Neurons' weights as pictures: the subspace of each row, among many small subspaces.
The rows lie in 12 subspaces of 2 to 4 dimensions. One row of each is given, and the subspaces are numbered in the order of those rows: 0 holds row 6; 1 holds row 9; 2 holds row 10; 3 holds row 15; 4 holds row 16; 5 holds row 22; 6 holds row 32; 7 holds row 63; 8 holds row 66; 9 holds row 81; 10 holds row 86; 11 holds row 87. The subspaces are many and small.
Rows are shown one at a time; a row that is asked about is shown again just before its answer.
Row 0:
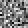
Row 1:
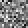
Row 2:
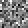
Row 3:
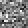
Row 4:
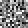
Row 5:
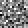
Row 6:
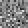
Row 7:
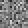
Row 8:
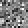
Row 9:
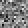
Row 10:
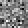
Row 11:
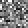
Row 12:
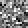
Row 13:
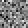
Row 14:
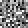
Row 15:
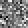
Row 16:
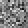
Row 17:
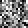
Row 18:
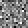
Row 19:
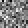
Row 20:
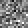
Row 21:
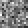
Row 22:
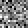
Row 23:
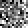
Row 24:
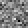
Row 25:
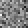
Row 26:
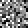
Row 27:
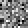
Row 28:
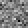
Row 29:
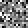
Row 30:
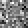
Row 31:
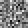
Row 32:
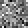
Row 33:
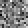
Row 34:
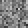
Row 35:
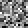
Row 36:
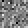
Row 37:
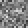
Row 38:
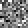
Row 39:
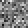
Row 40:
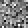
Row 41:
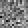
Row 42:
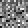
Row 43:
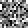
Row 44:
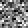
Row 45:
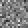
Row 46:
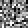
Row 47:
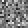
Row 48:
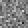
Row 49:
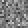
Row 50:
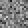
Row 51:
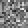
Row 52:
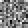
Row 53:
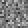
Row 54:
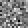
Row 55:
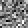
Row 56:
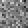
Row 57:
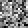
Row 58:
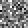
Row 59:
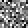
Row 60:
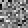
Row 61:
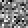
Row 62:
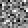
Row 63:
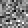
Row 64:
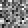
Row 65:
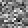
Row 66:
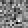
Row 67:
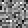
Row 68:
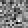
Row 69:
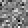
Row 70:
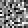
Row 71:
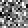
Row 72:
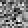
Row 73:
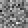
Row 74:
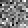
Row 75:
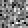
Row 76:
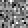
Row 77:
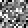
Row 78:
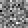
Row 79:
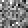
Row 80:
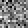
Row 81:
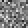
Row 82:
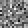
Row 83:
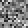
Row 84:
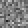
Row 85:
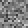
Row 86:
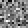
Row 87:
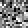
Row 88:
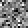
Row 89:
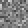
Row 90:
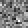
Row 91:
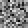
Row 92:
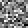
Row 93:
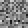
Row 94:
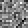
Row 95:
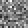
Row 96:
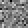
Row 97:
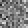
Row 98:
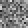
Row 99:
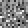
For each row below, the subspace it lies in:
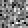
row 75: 1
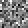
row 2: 2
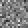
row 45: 3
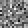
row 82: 10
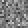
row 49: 5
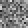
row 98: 4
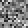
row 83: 9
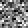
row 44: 11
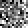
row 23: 2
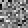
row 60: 3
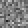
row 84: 10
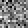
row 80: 5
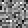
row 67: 7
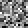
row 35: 6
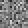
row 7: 0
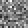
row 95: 5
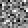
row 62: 4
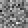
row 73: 4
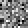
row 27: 2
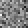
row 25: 2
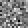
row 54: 2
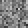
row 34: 6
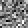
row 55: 7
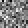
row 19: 6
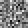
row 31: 0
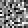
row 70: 10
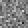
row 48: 7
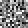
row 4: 0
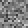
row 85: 9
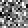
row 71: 6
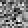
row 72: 8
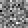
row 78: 4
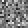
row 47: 5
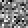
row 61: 1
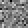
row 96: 11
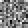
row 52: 7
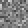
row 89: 3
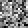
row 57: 6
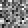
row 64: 2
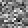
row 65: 1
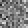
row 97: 3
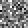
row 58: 10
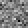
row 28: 11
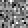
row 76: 1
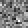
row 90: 11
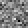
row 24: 11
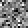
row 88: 8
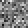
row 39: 1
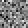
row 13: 9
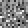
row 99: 0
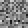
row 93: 7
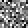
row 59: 9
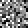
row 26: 3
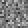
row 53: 5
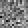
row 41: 3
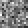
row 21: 1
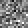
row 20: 7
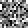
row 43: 4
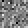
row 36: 1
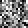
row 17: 6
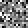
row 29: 6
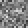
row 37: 6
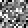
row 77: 6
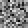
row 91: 4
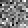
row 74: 4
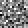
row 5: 5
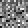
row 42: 0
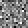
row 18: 7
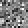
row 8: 2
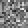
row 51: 4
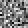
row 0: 10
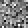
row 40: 6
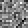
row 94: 7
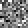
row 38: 3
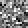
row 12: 11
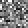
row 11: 10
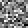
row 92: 9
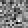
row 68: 8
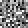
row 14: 0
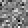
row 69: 8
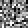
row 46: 8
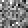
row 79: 2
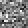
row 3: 1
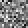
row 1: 9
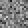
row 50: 3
